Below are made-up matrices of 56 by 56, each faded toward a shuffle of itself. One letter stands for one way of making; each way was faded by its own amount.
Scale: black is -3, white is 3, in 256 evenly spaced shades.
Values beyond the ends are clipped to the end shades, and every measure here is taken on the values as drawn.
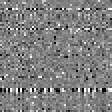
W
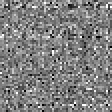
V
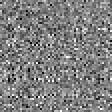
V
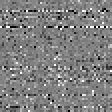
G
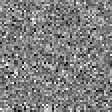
V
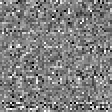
V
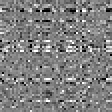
W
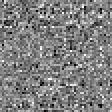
V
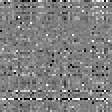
W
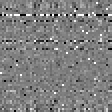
W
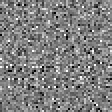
V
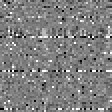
G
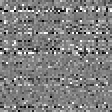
W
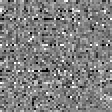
V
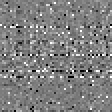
G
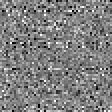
V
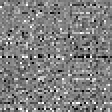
G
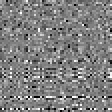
W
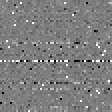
G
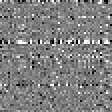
W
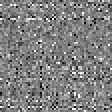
G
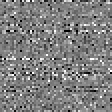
G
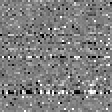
G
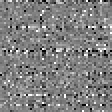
G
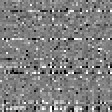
W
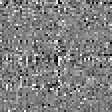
G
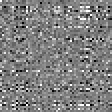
W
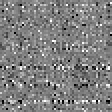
G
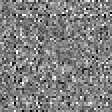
V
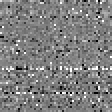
G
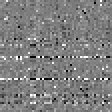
W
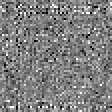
V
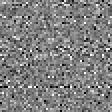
V
